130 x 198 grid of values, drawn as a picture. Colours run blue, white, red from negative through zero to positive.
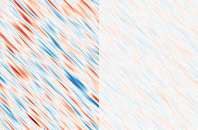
A few values lie far out on both sides of the bulk. The halves do not mirror each other. No row or column stands out. The right part is calmer, past a seam about 50% of the way across. On average the colour sits 50% of the way up the scale. No overall slope runs across the table.
